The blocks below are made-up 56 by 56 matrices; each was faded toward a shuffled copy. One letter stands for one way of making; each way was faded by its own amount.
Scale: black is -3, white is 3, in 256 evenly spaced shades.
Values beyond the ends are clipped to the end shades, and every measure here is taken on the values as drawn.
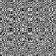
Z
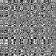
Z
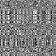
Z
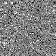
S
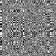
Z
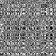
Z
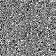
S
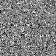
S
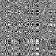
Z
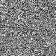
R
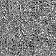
S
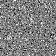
S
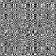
Z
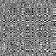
Z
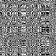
Z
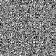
R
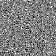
S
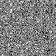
S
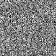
R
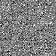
S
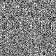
R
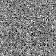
S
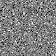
S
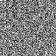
R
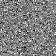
S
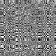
Z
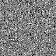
S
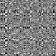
Z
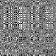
Z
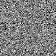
R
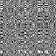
Z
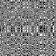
Z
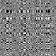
Z
